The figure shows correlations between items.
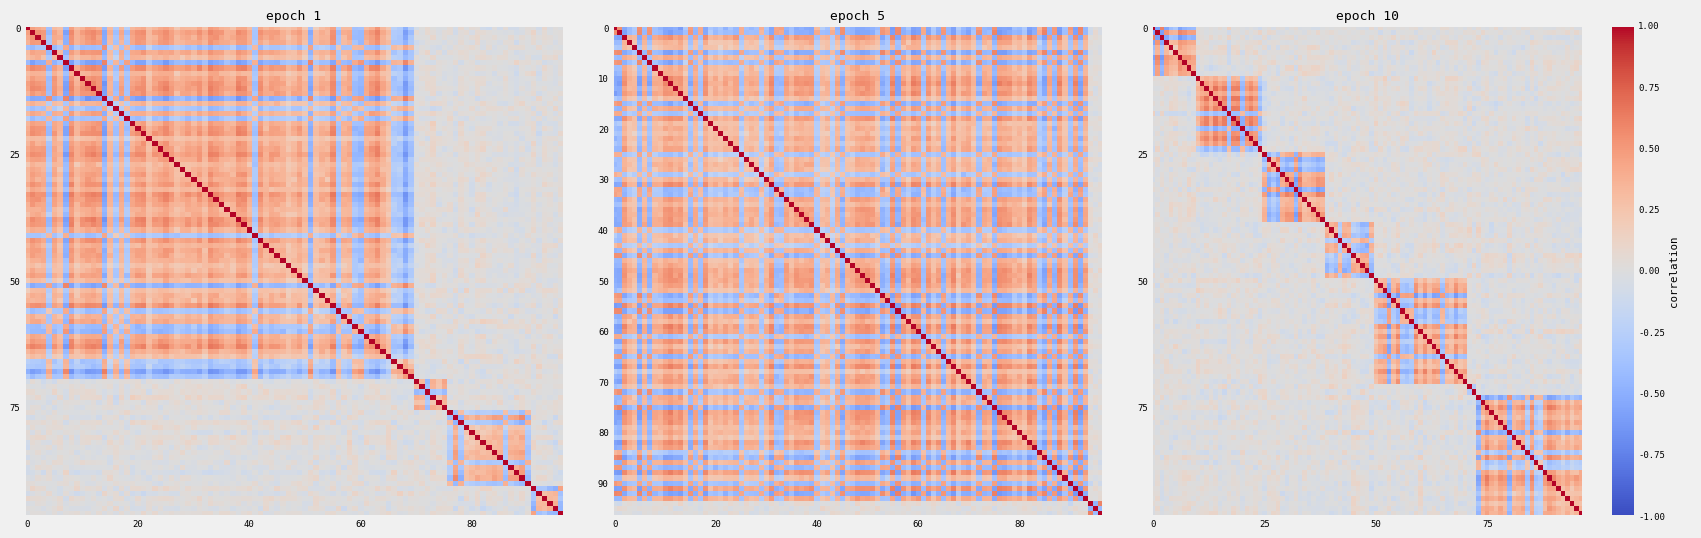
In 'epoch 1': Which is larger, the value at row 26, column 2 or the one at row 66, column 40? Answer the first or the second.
the first
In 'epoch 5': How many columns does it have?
97
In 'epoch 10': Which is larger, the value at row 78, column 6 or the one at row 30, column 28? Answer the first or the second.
the first
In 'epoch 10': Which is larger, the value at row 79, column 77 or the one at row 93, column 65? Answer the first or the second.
the first
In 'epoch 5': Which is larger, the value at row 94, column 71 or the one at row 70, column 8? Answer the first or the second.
the second
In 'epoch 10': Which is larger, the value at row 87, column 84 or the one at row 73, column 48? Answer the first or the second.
the first
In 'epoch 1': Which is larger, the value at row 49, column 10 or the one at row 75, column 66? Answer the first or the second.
the first
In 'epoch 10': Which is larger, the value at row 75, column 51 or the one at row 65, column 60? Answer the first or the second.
the first
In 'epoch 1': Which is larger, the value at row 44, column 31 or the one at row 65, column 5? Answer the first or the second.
the first
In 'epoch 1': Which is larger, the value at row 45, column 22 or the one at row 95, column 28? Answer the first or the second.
the first
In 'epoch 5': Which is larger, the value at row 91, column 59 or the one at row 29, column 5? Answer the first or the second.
the first
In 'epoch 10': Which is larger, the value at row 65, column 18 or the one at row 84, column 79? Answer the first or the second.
the first
